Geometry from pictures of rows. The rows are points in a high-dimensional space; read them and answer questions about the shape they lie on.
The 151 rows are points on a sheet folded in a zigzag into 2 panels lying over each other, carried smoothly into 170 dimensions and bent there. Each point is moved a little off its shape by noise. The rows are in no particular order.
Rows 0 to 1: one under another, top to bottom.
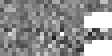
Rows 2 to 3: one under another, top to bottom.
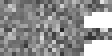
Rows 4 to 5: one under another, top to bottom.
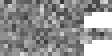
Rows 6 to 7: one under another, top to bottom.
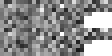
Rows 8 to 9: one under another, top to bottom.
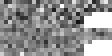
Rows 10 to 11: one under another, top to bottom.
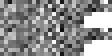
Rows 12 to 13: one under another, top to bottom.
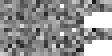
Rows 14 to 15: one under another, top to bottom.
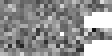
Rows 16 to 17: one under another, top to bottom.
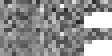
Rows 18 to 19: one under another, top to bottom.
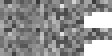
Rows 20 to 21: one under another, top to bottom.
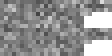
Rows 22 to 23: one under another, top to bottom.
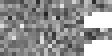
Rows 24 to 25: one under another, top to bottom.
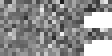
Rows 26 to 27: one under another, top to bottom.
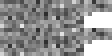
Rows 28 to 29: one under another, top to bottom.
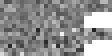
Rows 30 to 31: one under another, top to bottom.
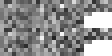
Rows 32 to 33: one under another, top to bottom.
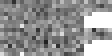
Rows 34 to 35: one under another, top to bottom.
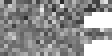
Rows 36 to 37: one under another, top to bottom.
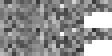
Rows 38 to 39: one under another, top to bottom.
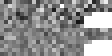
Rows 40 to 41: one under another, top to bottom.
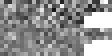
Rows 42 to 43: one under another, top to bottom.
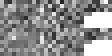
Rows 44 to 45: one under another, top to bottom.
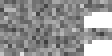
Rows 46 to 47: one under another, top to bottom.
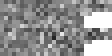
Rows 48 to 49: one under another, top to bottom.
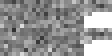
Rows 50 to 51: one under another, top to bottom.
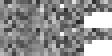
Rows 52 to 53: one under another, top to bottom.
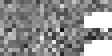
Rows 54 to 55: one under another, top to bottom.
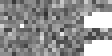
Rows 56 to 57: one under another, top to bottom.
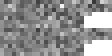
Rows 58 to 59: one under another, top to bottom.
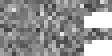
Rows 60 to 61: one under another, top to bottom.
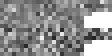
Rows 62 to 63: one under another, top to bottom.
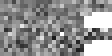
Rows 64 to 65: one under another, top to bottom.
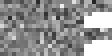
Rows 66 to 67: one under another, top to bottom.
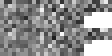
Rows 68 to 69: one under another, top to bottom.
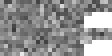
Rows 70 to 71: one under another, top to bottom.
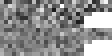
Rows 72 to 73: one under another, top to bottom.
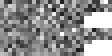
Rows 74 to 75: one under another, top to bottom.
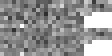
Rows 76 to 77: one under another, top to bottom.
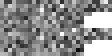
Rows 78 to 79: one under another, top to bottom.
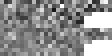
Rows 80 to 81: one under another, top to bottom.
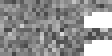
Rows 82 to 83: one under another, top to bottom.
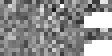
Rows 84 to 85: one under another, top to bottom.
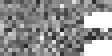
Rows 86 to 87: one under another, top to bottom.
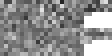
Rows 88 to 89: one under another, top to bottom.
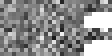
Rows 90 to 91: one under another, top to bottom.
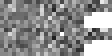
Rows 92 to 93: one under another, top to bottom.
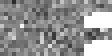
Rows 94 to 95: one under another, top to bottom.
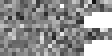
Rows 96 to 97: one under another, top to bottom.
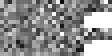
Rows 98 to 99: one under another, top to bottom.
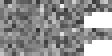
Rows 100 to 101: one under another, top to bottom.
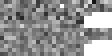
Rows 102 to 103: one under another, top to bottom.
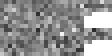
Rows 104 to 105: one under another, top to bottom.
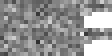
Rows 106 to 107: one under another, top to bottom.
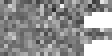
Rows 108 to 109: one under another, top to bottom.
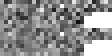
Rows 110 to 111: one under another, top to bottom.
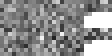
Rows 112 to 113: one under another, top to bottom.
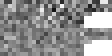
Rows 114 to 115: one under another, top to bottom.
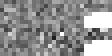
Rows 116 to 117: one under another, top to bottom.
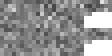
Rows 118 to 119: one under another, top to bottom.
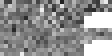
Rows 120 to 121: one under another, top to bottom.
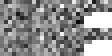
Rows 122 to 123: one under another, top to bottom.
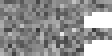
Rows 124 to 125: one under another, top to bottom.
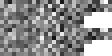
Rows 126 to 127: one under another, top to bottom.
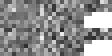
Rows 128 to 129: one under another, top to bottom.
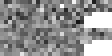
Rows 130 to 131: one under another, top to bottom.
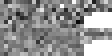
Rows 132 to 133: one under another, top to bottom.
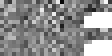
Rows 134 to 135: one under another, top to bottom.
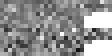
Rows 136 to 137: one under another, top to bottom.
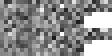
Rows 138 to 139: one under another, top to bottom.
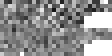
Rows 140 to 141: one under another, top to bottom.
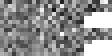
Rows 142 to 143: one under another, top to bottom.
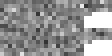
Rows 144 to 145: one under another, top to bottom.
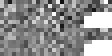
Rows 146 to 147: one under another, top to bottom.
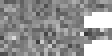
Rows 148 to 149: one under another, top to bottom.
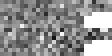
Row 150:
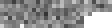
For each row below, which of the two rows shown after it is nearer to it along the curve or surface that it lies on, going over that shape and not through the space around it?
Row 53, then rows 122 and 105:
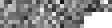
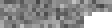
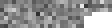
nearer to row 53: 122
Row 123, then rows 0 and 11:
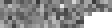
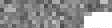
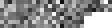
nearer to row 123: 0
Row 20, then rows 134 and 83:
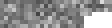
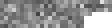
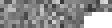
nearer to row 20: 134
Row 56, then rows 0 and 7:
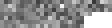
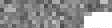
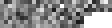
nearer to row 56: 7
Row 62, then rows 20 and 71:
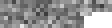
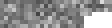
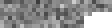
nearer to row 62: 20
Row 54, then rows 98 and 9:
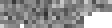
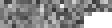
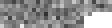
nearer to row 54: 9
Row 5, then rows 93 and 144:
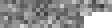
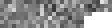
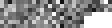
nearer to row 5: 93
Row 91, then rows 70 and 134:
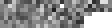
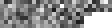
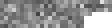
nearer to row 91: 70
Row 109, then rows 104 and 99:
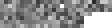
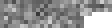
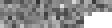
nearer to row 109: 104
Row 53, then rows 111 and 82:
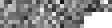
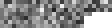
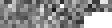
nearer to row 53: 111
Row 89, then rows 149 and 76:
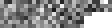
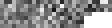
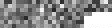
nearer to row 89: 149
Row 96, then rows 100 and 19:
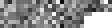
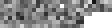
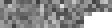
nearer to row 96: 19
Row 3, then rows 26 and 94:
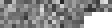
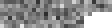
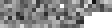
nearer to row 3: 26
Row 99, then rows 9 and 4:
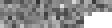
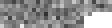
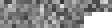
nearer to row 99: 9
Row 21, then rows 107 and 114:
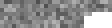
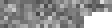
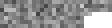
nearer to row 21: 114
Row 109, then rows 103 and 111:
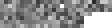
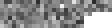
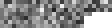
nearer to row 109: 111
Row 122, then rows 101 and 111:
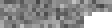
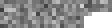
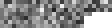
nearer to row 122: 101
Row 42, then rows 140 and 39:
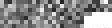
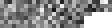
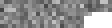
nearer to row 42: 140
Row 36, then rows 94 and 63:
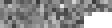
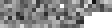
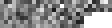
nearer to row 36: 63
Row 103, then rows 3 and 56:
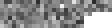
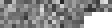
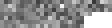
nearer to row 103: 3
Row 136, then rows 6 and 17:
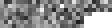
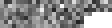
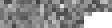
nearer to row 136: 6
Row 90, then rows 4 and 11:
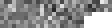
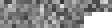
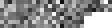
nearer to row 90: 11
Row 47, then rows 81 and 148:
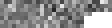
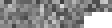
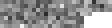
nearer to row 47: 148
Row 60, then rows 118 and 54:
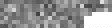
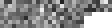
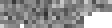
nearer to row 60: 118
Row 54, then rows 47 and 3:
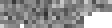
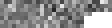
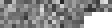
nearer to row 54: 3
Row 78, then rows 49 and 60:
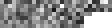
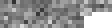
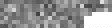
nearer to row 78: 60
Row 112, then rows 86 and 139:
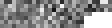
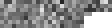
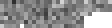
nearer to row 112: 86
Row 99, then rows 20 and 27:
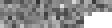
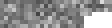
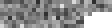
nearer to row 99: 27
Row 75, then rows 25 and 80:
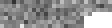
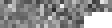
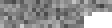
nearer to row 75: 80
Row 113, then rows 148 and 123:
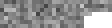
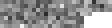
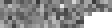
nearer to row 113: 123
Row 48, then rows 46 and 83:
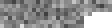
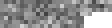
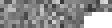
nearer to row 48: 83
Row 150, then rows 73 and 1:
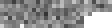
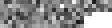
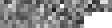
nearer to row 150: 73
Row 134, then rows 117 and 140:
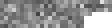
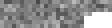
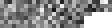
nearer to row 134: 140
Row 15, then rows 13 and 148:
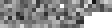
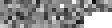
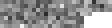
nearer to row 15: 148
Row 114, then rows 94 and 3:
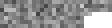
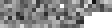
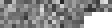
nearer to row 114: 3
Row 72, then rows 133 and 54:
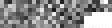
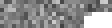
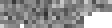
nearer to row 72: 133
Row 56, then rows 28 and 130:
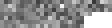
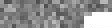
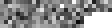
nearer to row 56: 130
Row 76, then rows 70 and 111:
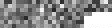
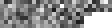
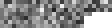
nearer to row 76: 111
